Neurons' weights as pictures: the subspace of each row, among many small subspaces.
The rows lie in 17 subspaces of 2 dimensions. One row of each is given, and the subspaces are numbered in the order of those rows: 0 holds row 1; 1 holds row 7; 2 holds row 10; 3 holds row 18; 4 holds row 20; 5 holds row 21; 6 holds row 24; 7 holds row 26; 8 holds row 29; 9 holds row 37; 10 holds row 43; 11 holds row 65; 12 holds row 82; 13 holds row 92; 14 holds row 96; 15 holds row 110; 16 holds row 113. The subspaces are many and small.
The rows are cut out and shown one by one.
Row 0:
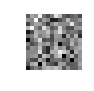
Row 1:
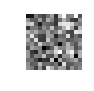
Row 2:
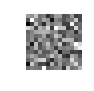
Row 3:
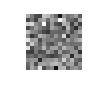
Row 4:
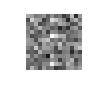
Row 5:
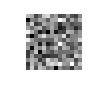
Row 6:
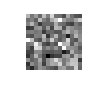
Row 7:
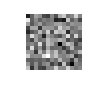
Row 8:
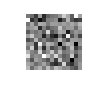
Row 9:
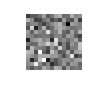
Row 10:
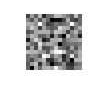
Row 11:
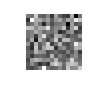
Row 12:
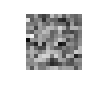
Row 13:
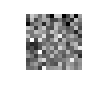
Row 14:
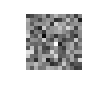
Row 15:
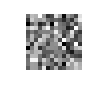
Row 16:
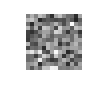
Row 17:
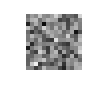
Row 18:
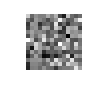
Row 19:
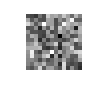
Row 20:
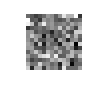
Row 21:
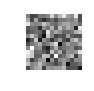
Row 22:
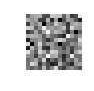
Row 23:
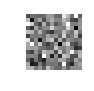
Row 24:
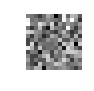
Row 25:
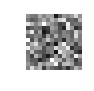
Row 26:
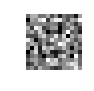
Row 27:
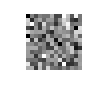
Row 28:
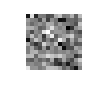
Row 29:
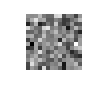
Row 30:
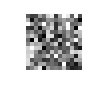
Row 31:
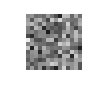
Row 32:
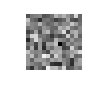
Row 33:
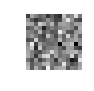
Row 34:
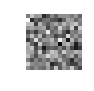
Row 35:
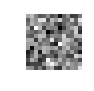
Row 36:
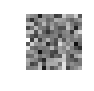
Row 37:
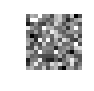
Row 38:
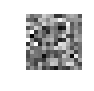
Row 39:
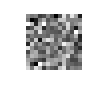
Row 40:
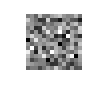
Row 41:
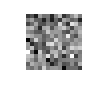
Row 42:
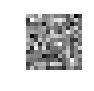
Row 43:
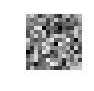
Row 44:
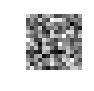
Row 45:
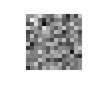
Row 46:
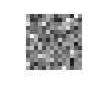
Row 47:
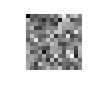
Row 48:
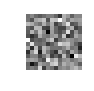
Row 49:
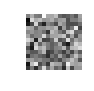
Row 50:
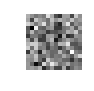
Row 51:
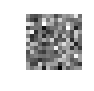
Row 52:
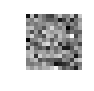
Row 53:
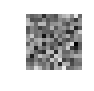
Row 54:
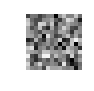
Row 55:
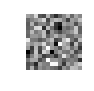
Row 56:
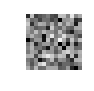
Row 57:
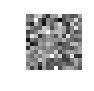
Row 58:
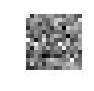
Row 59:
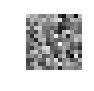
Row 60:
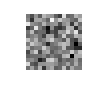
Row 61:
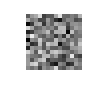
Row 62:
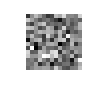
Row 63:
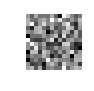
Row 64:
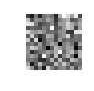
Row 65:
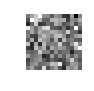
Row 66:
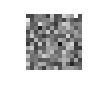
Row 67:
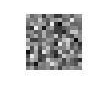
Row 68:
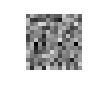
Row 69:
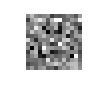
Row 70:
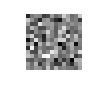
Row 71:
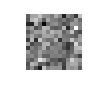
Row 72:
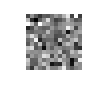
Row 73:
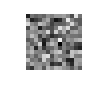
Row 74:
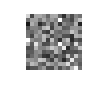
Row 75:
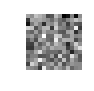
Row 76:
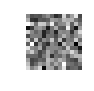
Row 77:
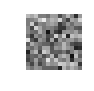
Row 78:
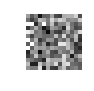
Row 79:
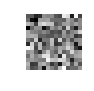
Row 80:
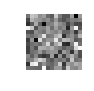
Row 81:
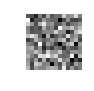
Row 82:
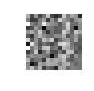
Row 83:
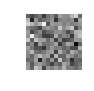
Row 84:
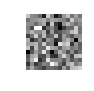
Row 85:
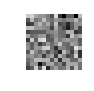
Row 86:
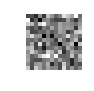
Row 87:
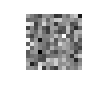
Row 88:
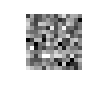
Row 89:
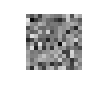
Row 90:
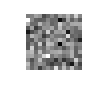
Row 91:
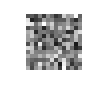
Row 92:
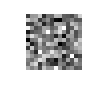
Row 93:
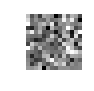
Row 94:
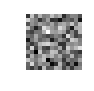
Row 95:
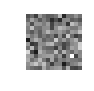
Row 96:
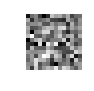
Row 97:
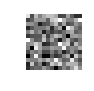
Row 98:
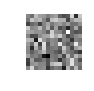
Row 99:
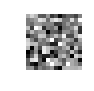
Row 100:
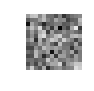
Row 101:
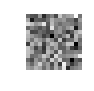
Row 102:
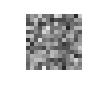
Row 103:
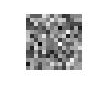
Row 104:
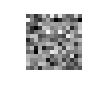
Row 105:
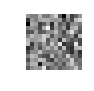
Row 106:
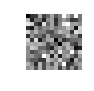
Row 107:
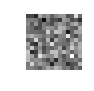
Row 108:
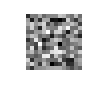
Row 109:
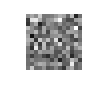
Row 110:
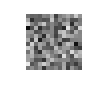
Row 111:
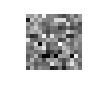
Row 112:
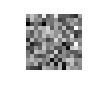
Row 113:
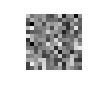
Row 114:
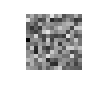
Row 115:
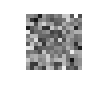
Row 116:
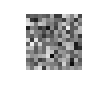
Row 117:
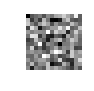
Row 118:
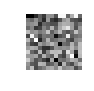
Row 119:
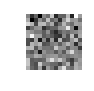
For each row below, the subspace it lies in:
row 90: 1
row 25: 14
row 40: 7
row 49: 12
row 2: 15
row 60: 15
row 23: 16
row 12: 14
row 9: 5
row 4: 2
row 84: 10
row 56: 6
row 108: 2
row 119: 9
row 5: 1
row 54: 3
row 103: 12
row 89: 9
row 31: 7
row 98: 11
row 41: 16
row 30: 5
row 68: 8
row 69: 7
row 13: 5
